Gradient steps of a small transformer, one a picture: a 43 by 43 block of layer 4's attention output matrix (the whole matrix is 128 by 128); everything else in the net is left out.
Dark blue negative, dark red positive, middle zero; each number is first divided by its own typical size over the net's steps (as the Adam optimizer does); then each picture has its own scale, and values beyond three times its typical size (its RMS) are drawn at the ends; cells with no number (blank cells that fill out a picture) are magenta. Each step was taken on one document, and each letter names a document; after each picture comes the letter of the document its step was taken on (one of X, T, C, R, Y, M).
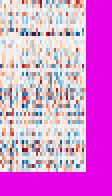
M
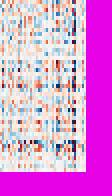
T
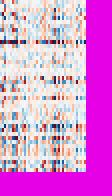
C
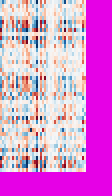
M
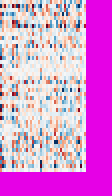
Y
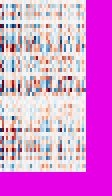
T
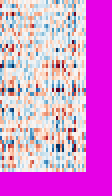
T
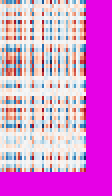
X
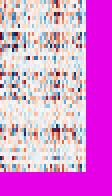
C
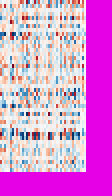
M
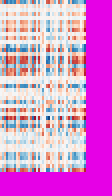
X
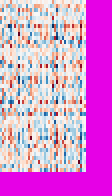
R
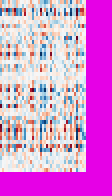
R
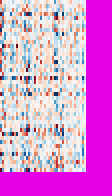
C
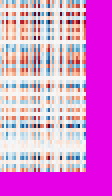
X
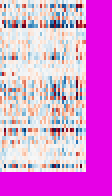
C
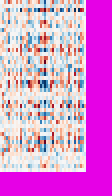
R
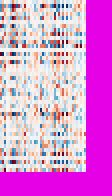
C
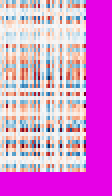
X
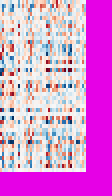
T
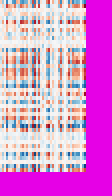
X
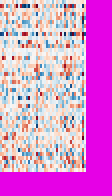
M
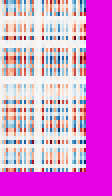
X
